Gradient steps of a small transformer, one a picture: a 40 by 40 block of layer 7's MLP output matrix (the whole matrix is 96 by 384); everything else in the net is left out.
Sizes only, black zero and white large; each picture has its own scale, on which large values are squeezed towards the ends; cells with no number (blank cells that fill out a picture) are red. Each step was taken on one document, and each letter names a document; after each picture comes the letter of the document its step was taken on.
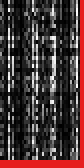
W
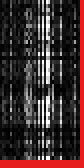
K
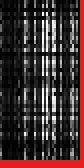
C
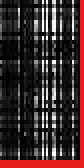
C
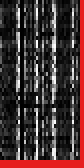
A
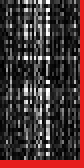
K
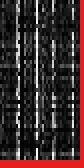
A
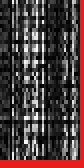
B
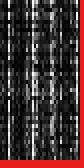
W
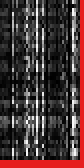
B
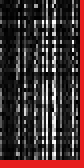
C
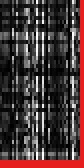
B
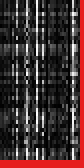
B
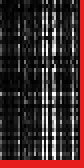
C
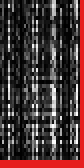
W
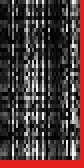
B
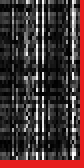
B
